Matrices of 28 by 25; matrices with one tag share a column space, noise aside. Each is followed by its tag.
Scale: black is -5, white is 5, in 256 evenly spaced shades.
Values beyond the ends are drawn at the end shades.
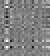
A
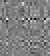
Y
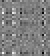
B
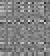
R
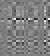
Y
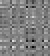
A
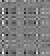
B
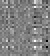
A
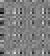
B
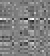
Y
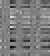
A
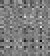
A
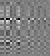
Y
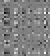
B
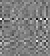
Y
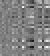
A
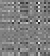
R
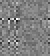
Y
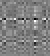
Y
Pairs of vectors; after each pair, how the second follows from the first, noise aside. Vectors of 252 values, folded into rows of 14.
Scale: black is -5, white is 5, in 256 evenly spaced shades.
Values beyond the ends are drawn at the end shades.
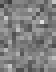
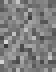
shuffled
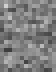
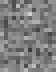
shuffled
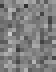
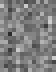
negated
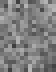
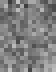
negated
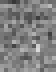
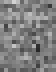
negated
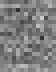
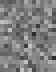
shuffled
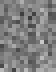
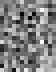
scaled up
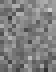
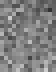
negated
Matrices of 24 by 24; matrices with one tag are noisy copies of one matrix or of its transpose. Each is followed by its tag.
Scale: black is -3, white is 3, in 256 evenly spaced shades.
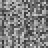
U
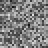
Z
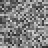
Z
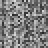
U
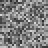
Z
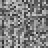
U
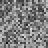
Z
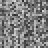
U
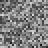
Z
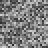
Z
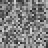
Z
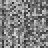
U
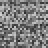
U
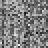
U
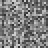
U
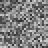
Z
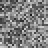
Z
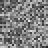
Z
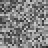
Z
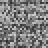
U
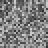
Z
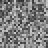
Z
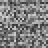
U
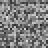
U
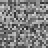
U
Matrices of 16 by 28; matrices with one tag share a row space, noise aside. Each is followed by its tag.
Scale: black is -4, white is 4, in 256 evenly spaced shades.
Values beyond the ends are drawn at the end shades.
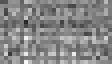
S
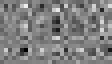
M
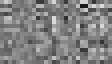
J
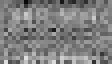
S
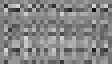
S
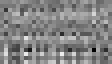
S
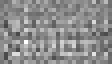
S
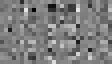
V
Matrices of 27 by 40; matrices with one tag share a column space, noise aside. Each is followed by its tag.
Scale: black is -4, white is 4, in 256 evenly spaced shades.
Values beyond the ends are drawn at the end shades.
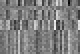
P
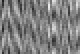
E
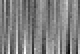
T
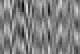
E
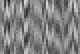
E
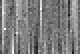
T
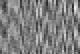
E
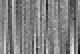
T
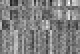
P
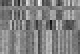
P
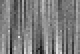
T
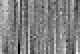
T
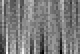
T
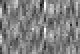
E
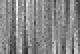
T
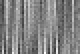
T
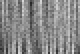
T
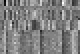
P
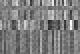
P
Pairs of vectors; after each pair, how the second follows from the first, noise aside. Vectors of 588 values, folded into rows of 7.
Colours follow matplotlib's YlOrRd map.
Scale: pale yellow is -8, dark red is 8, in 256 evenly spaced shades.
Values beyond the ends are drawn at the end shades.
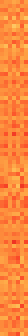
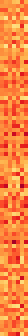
scaled up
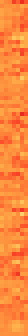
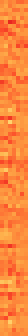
wrapped around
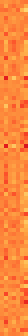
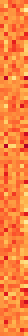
scaled up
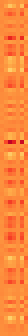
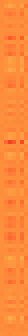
shrunk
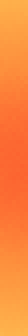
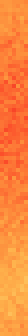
wrapped around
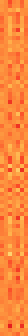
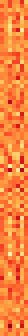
scaled up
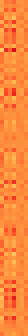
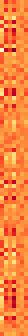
scaled up
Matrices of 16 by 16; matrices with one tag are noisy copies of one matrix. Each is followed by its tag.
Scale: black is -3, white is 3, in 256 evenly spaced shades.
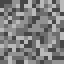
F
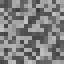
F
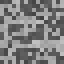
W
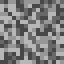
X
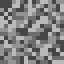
F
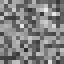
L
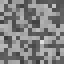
L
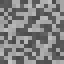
F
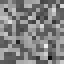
X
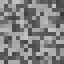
L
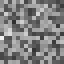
L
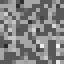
X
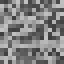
W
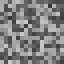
L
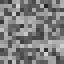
W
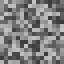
L
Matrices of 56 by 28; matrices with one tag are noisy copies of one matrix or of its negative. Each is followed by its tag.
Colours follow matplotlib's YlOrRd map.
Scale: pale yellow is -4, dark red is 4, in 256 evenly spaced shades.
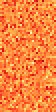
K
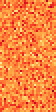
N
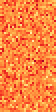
K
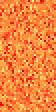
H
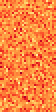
N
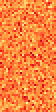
N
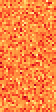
N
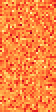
K
